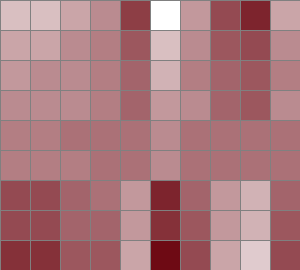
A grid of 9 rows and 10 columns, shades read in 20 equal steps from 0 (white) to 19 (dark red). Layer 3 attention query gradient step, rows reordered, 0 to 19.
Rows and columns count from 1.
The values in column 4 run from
9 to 13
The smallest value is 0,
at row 1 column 6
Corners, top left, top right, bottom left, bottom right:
5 7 16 14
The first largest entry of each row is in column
9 9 9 9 3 4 6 6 6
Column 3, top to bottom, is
7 9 9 9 11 10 12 12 13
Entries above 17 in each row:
0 0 0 0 0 0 0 0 1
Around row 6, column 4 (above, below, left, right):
11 11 10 11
